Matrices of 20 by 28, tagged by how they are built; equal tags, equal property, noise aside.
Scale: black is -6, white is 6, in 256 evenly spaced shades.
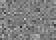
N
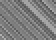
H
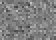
N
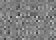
N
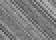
H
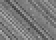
H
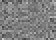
N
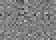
N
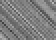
H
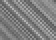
H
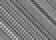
H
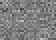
N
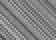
H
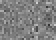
N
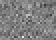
N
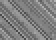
H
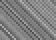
H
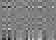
N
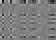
N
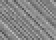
H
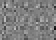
N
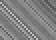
H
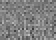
N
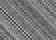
H
